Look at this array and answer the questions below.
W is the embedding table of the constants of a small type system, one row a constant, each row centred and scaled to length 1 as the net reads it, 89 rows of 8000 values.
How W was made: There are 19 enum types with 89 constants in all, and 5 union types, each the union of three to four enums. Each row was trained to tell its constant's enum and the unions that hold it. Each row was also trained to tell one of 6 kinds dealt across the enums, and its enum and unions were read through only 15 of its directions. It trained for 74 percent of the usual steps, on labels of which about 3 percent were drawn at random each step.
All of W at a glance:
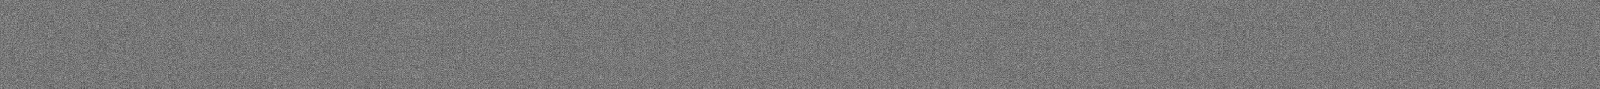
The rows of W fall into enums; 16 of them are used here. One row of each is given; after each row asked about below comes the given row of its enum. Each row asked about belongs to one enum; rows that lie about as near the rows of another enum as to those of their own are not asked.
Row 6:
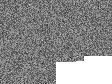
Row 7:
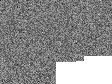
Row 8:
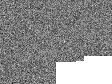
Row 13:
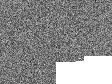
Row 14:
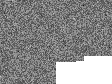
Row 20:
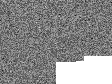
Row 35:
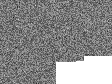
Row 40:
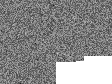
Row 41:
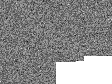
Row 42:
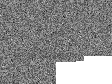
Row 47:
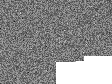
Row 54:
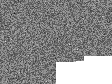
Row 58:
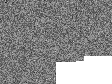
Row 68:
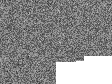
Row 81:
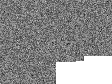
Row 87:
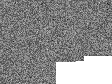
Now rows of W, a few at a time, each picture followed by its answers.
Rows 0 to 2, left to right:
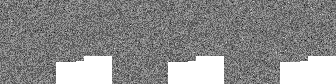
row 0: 47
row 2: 7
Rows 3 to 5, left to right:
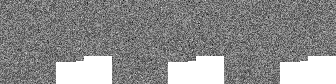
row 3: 40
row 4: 54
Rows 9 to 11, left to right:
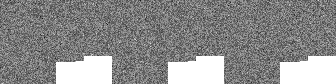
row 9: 40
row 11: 35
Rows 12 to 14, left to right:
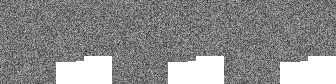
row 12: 6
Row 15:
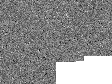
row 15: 41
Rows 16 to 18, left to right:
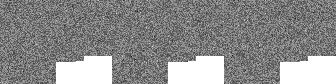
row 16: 54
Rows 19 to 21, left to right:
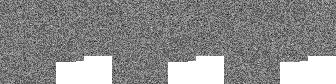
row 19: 20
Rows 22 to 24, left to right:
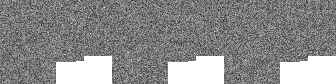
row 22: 8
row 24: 54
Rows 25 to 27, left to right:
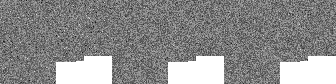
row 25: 87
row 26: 8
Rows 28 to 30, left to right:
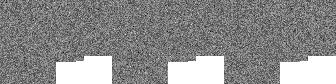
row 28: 8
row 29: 7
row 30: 35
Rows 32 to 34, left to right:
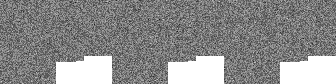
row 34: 6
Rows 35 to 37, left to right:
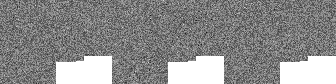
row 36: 6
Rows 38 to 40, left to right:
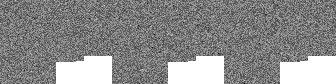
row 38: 47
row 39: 68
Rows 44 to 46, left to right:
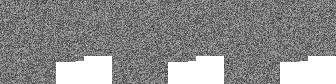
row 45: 47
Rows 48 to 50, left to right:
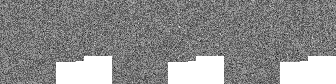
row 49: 20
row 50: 13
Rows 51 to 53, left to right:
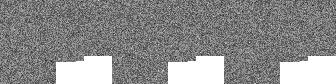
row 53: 35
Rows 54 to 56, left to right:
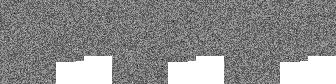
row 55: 35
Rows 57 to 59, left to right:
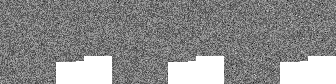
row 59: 41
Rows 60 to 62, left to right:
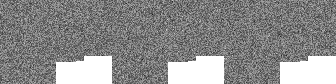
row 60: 54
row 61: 40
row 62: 81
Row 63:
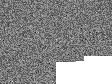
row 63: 47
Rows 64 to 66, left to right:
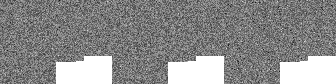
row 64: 40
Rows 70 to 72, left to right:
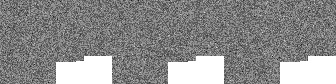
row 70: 8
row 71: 20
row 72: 8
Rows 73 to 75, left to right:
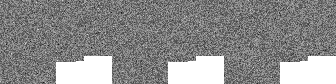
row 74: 35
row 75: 20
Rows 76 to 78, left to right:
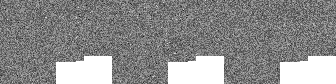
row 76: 6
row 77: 20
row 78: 6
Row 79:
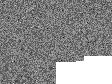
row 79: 14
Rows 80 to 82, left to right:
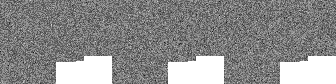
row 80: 54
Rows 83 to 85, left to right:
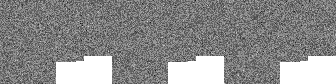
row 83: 14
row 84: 47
